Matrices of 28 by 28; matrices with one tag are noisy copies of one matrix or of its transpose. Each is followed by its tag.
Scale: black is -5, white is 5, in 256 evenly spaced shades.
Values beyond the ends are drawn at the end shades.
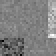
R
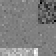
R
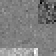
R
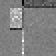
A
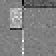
A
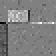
A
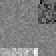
R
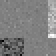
R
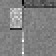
A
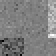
R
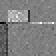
A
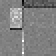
A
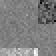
R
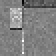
A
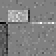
A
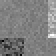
R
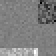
R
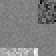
R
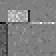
A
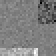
R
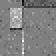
A
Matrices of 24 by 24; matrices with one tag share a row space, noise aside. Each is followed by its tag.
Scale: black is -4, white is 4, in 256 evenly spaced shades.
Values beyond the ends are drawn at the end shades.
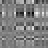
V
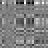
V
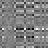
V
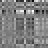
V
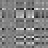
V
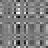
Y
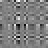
Y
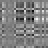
V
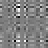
Y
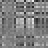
V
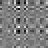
Y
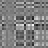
V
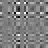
Y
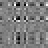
Y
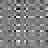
Y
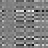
V
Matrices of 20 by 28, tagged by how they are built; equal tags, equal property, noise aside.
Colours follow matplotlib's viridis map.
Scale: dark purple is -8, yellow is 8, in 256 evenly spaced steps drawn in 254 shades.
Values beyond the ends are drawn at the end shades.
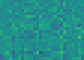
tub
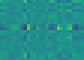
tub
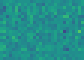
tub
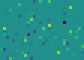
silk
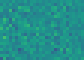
tub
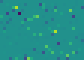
silk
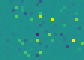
silk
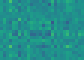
tub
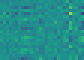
tub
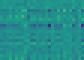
tub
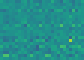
tub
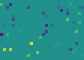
silk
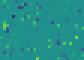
silk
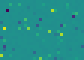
silk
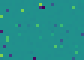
silk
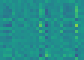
tub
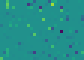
silk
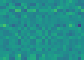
tub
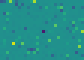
silk
